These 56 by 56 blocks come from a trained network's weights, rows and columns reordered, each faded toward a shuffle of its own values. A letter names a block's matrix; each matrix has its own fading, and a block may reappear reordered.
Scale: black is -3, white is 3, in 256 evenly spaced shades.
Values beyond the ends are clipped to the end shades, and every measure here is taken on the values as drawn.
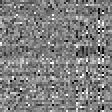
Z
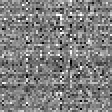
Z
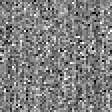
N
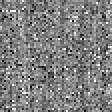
N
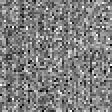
N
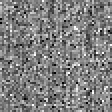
N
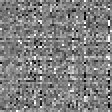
Z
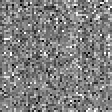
N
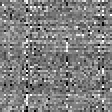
Z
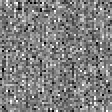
N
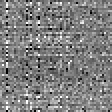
Z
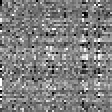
Z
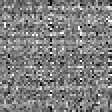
Z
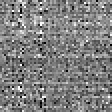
Z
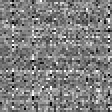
Z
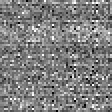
Z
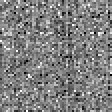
N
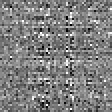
Z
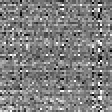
Z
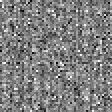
N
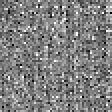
N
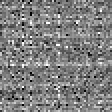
Z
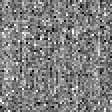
N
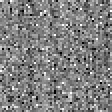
N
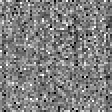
N
